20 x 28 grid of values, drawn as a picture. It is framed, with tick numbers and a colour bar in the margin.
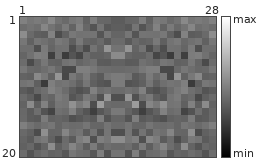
The grain is fine, like static. There is no overall slope. On average the colour sits 40% of the way up the scale. No regular stripes run through it. It is mirror symmetric from left to right. The values follow a bell shape. There is no seam.
